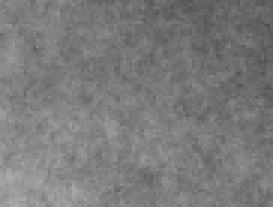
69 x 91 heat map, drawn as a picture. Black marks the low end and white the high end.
Slope: up to the bottom left. Ninth with the lowest average: top right. Grain: blotchy. Stripes: none. Mirror symmetry: none.
